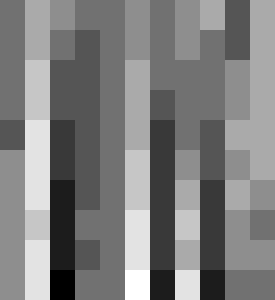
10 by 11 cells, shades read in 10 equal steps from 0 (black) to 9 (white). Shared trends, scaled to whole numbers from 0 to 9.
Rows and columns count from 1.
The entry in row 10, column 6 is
9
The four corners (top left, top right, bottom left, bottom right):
4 6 5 4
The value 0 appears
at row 10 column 3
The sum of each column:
44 73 22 33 40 67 26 54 31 47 54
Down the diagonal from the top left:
4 6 3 3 4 7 2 7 2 4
